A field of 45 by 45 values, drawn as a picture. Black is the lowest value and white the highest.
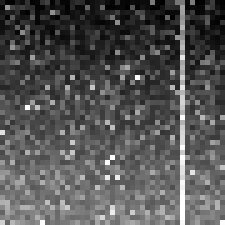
Slope: up to the bottom. Stripes: none. Odd lines: column 37. Average level on the scale: 30%.
